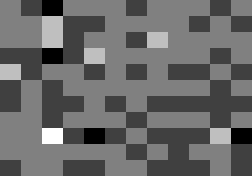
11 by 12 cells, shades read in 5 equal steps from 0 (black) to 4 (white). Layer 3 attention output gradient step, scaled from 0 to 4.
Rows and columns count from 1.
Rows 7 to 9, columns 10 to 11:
1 1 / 2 1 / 1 3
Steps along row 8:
same down up same same down up same same down up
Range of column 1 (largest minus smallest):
2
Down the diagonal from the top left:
2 2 3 1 1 2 2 2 1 2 2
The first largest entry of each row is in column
1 3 3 5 1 2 2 1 3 1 2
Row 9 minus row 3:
0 0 1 0 -2 -1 1 -2 -1 -1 1 -2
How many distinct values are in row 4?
4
